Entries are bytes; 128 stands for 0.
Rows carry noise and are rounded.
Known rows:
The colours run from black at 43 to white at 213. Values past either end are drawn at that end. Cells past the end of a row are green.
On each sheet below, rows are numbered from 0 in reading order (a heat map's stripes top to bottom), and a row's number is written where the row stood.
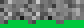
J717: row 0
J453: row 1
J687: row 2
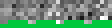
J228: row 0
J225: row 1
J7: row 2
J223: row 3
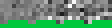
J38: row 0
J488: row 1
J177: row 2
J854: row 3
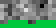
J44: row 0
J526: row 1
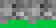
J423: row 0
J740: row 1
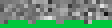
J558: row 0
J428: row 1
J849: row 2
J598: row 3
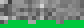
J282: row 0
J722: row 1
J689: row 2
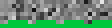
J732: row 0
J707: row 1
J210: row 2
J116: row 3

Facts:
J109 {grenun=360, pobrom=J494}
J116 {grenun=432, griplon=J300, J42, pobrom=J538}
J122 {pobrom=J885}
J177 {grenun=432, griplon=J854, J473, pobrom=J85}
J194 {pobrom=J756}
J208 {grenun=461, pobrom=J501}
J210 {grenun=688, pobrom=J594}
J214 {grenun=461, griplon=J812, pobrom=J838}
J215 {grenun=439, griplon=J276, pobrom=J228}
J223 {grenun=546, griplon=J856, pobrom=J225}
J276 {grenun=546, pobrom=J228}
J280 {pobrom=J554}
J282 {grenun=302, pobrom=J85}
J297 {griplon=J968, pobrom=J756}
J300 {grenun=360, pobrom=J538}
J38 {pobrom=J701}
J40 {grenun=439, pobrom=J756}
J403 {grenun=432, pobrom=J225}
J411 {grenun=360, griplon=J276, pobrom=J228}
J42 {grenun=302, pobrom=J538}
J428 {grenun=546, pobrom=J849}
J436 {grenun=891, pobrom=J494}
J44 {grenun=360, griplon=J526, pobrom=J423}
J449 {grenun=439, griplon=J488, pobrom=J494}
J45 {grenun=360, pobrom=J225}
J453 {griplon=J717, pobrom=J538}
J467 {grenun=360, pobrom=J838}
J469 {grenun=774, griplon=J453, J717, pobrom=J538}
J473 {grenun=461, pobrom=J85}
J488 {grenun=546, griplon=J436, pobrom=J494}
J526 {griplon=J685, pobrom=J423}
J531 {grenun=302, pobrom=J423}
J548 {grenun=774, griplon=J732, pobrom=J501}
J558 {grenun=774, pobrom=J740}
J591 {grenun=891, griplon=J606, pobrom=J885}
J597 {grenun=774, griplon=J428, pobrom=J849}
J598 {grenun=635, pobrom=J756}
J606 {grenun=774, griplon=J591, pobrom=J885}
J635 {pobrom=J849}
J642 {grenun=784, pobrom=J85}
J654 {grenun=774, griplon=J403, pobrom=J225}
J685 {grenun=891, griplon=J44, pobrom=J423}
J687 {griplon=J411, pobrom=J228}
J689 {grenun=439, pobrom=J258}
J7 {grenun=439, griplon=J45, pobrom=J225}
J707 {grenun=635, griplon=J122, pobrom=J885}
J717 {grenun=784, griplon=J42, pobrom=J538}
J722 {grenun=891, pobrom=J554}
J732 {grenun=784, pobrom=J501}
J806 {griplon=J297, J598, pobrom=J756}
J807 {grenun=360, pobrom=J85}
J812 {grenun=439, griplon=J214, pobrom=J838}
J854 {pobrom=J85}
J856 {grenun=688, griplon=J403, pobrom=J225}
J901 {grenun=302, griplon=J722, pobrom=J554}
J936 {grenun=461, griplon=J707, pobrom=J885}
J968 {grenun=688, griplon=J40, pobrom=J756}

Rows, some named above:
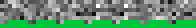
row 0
J300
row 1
J685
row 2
J968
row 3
J473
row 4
J473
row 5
J428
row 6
J116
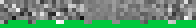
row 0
J936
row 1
J40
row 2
J45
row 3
J531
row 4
J901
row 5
J215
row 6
J856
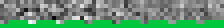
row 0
J606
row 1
J45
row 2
J403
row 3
J807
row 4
J756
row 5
J449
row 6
J722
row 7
J411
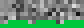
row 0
J732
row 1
J591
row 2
J598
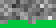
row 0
J885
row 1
J276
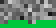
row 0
J42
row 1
J968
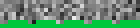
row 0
J548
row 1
J597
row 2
J654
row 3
J436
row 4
J122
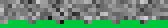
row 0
J210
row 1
J42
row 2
J469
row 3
J85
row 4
J215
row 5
J642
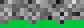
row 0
J538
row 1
J42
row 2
J116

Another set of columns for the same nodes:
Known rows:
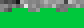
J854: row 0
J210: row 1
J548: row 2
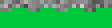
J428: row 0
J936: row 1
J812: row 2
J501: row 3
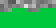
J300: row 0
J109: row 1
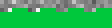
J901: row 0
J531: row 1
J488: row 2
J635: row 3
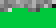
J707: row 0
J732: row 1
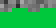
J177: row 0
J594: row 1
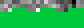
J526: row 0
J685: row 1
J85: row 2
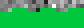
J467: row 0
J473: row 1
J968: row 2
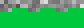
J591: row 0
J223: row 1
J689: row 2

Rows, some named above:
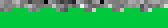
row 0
J654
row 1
J807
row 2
J854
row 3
J282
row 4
J276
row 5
J42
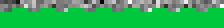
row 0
J854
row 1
J45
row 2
J276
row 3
J642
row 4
J403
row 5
J598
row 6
J116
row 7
J411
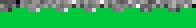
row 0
J85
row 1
J44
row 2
J116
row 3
J116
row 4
J411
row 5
J756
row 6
J732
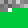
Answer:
J685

